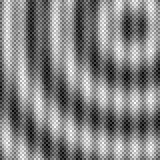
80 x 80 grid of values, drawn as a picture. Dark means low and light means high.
Seam: none. Stripes: upright, repeating 10 times. Ninth with the highest average: top right. Average level on the scale: 50%. Rings: centred on the top right.
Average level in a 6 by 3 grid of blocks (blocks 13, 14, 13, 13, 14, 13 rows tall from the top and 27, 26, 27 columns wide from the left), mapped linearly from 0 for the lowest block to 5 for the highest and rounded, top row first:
334
334
231
334
220
335
